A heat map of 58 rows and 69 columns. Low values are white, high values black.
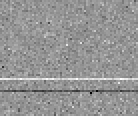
Histogram: heavy tails on both sides. Odd lines: rows 40 and 46. Average level on the scale: 40%.
